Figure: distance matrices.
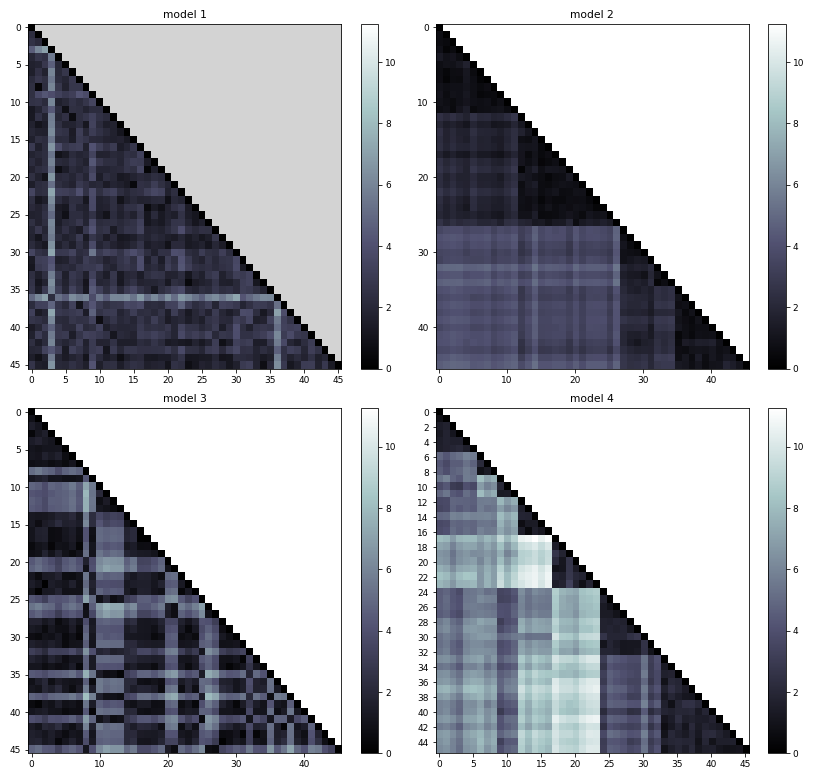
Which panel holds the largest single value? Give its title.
model 4
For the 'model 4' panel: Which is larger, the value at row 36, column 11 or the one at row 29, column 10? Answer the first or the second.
the first
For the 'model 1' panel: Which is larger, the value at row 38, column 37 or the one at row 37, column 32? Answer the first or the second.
the first
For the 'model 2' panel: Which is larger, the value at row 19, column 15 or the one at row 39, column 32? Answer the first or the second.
the second
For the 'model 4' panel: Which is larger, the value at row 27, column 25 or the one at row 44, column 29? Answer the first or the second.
the second
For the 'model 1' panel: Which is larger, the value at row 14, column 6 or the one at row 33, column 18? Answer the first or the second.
the second
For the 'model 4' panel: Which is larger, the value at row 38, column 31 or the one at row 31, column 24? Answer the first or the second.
the first
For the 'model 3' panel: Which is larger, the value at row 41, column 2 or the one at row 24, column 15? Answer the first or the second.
the first
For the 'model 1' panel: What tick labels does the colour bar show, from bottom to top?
0, 2, 4, 6, 8, 10
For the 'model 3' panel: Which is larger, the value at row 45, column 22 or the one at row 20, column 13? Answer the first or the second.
the second
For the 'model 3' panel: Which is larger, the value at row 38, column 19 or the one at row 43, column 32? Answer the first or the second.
the first
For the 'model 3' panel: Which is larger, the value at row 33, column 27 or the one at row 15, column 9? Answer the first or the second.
the first
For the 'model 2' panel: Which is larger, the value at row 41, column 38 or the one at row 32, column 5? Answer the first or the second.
the second
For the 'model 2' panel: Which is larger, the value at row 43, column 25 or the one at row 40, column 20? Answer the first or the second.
the second
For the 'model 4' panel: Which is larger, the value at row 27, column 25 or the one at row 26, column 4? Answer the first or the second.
the second
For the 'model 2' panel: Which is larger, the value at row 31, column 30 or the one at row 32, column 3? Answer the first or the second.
the second
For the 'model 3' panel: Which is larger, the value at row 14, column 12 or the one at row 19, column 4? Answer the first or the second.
the first
